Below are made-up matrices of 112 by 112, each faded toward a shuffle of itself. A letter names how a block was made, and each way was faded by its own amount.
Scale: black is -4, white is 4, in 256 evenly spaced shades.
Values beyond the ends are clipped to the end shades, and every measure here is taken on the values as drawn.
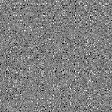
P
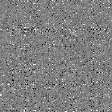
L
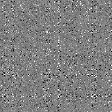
L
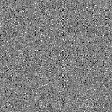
P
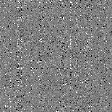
L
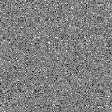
P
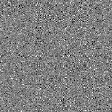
P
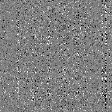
L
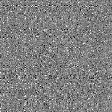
P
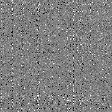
L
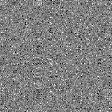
P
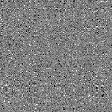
P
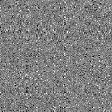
P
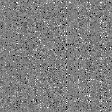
L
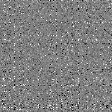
L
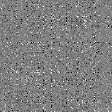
L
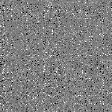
L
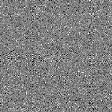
P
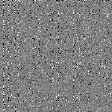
L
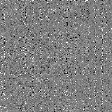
L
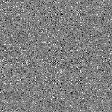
P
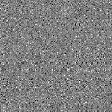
P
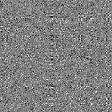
P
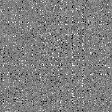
L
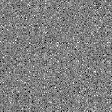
P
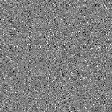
P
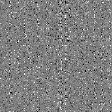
L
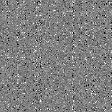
L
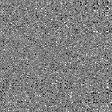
P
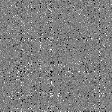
L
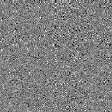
P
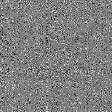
L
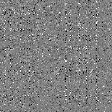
L
